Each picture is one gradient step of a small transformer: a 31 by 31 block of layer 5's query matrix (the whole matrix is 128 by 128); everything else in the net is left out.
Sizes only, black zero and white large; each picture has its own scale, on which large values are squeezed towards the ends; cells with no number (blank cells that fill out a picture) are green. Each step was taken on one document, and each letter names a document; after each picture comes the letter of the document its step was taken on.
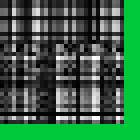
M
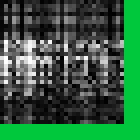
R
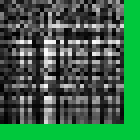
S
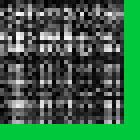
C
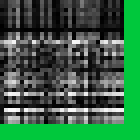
C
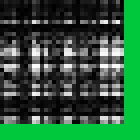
M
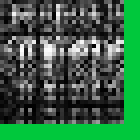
S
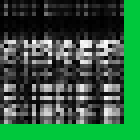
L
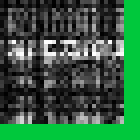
S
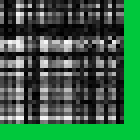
C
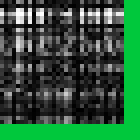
C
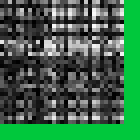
S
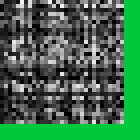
S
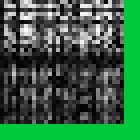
L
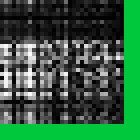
R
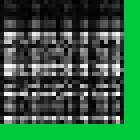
M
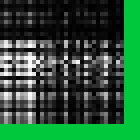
R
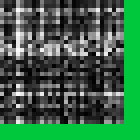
C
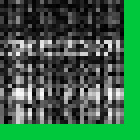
C
